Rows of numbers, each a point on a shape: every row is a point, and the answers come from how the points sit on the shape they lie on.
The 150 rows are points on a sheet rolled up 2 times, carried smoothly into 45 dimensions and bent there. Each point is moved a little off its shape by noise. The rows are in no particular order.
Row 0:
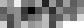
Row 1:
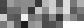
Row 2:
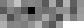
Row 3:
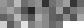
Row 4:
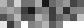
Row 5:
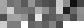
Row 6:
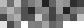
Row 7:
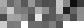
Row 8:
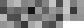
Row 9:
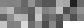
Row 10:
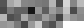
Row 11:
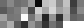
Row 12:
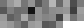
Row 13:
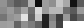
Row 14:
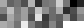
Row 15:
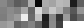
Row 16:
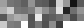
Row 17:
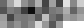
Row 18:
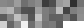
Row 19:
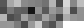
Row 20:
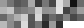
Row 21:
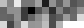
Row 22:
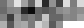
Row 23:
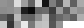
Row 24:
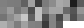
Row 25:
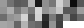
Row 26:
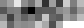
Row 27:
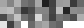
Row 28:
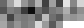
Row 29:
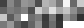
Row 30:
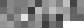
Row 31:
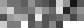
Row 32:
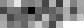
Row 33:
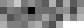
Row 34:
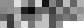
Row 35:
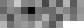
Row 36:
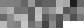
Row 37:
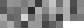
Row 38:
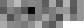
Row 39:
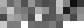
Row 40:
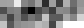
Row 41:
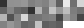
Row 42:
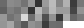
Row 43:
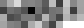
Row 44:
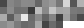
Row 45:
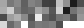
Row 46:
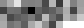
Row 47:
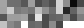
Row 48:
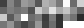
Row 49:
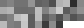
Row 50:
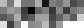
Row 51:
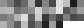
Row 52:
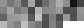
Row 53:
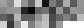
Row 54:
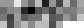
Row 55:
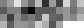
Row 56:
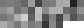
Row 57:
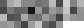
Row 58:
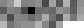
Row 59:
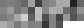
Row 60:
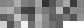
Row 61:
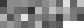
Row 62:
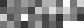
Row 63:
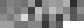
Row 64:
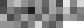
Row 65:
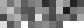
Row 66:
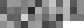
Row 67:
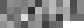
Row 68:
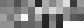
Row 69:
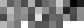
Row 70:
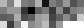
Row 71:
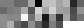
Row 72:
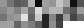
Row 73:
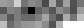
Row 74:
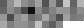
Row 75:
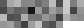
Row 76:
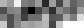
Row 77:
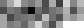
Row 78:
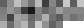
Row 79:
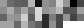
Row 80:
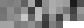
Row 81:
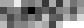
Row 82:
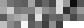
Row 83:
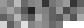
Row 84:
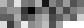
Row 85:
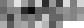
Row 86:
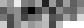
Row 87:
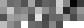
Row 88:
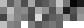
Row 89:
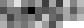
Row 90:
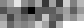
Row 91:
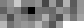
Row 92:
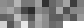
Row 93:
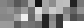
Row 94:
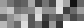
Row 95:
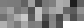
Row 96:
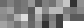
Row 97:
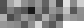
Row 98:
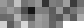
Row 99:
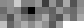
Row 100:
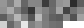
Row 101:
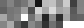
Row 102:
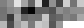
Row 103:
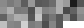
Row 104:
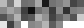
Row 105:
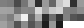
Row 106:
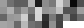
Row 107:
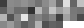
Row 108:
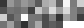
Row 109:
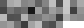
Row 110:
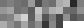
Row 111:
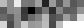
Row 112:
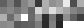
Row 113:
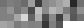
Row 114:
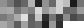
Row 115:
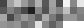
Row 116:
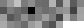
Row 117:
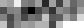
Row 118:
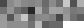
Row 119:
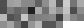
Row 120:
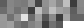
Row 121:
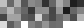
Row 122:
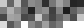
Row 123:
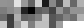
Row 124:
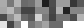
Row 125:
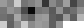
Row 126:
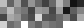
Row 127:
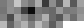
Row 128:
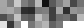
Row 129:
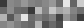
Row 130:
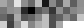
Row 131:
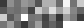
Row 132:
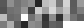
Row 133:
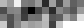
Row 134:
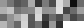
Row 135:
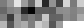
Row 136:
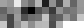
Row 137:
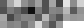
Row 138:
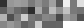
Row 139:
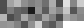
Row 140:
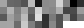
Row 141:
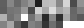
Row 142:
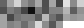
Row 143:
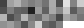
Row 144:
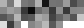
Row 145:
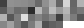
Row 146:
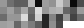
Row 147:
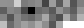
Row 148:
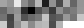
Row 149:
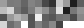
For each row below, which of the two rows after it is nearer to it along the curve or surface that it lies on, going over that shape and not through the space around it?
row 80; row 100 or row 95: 95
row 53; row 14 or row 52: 14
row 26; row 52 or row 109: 109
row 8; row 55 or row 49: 55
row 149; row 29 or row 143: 29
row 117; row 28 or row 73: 28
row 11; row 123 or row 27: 27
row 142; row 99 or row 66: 66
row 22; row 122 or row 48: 122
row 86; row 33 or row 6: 6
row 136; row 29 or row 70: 70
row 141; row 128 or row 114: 114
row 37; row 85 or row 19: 19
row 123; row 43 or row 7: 43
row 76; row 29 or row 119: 119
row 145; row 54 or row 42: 42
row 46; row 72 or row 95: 95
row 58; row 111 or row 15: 111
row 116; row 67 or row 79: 67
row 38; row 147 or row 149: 147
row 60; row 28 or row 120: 120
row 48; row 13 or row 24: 13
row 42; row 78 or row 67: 67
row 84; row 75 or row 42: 75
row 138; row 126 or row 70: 70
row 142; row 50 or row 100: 50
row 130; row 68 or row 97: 97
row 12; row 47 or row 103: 103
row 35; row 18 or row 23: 18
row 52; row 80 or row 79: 80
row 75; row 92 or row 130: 130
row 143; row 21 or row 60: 21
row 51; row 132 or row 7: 7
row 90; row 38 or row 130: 130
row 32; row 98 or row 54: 54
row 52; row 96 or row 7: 96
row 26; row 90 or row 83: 90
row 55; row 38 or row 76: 76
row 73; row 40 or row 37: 37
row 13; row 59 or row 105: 105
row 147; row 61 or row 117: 61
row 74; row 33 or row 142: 33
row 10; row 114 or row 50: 50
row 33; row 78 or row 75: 78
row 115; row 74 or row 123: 123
